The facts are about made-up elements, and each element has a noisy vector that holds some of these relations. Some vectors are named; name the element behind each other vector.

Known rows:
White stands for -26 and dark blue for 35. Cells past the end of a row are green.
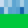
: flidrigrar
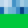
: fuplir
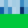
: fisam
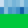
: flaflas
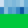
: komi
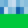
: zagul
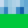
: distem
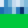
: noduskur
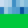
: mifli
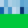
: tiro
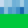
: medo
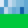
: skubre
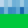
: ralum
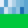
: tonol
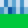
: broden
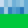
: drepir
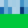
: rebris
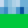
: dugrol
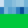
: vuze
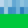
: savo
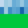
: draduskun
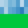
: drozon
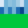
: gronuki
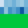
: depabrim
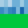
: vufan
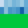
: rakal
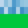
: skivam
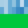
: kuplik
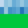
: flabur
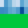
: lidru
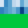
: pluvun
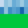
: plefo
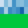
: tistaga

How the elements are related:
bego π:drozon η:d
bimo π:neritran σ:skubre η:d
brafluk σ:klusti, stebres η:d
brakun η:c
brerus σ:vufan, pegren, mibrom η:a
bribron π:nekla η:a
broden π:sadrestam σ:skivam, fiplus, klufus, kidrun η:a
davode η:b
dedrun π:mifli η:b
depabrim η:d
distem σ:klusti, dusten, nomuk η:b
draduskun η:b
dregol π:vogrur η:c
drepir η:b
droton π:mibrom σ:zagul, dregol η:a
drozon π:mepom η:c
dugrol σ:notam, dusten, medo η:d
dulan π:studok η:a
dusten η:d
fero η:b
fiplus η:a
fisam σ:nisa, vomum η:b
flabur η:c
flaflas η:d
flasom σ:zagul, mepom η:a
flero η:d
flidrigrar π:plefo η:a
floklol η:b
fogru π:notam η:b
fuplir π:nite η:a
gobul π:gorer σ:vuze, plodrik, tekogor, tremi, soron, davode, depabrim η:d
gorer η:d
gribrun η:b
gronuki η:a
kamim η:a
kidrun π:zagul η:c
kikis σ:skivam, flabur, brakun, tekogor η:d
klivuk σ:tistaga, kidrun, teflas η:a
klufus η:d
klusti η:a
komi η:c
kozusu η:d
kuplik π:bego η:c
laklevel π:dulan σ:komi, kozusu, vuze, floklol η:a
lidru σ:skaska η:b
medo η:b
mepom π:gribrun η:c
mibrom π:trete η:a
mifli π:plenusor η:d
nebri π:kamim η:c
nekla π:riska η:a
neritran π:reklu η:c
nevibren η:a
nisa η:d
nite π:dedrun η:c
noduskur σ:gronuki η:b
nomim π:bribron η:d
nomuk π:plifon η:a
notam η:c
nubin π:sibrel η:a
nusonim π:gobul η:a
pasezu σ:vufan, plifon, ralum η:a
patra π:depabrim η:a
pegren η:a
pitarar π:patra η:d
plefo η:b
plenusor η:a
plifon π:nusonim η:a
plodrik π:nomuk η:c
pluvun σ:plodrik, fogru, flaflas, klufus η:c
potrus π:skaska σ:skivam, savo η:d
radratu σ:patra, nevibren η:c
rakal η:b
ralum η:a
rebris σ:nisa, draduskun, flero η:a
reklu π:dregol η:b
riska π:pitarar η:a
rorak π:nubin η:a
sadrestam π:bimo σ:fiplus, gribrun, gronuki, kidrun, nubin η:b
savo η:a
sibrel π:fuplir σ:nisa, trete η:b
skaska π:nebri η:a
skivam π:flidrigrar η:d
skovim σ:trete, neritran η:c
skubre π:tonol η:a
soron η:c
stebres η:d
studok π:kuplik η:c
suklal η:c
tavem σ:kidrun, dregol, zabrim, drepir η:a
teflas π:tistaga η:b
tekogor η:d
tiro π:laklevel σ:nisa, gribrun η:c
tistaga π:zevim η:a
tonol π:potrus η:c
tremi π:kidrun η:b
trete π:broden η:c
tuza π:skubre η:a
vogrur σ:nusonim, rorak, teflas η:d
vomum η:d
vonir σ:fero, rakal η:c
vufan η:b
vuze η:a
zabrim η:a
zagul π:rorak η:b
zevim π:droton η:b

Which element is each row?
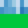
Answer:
kikis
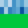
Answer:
trete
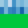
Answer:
mibrom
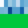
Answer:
klivuk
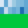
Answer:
nebri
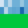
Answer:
tuza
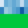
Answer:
plodrik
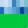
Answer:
nite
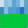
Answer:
gorer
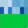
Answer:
nisa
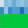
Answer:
klufus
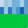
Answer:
gribrun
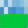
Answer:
dregol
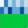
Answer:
sadrestam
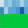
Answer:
fogru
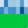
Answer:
bimo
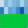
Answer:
tremi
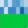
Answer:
neritran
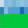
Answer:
tekogor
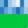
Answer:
droton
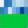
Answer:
gobul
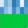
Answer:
plifon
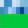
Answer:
laklevel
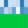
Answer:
potrus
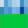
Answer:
skovim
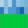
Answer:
zevim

